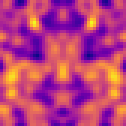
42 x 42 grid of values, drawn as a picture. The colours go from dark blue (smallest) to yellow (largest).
Odd rows or columns: none. Lone odd cells: none. Mirror symmetry: left to right. Grain: blotchy.
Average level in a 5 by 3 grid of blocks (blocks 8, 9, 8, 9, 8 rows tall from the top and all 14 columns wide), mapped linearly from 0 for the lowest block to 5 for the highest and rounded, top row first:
303 | 121 | 454 | 515 | 414
